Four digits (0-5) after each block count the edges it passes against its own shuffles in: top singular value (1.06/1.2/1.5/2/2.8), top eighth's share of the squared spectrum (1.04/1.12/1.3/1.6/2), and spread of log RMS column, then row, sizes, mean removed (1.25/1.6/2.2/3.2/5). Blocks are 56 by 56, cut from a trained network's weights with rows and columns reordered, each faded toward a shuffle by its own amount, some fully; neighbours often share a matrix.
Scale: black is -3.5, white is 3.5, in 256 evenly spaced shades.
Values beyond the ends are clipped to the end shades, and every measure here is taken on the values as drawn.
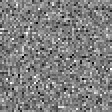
0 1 0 0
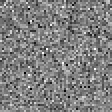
1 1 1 0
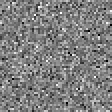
0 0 0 0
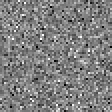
0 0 0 0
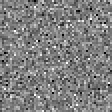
0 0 0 0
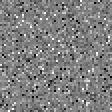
0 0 0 0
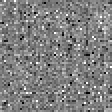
2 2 0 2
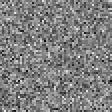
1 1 0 0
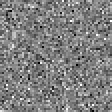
0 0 0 0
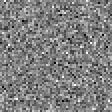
1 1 0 0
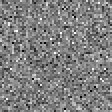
0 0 0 0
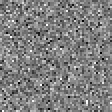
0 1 0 0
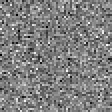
2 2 1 0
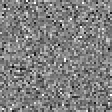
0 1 0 0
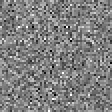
3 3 1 1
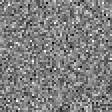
1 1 0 0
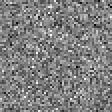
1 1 0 1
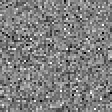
1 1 0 1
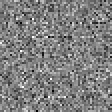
2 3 1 2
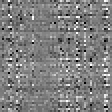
3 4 4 1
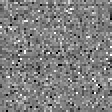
1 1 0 0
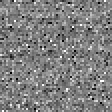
1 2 1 0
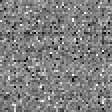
2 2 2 0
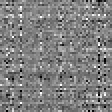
3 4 3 1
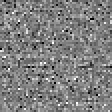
2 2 1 0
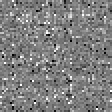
2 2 2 0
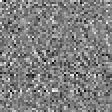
3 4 2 2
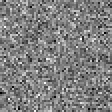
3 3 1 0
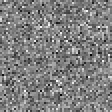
1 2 0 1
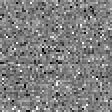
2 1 0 0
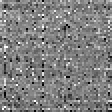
3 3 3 1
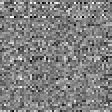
3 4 1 3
